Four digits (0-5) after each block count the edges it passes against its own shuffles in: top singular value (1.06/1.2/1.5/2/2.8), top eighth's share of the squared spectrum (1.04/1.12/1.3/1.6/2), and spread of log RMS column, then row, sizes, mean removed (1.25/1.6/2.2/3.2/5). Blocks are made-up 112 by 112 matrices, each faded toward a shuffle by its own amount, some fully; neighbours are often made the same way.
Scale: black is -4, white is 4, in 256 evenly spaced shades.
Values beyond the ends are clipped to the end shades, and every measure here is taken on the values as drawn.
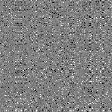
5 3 2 2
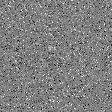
3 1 0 0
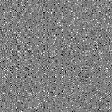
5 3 2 2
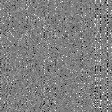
4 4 3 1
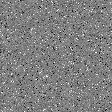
1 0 0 0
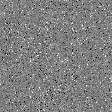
3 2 1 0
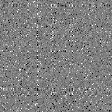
4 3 2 2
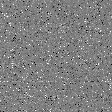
0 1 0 1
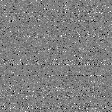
2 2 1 3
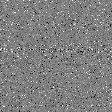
2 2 0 2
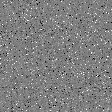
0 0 0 0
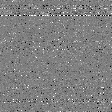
4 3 0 3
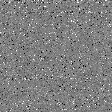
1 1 0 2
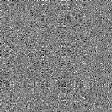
4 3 2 2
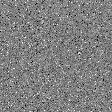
2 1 0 0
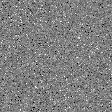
2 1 0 0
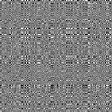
5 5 4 4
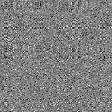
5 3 2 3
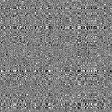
5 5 3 4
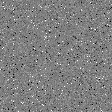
1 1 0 0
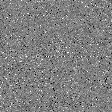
1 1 0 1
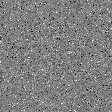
0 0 0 0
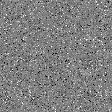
3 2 0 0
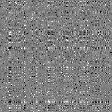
5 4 3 3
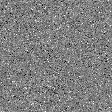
2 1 0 0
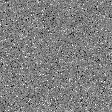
0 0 0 0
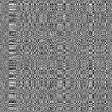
5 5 4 4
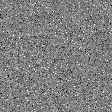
1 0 0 0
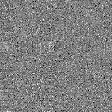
4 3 2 1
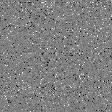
3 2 0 1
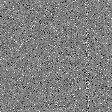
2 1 1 0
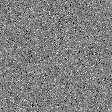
2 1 0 0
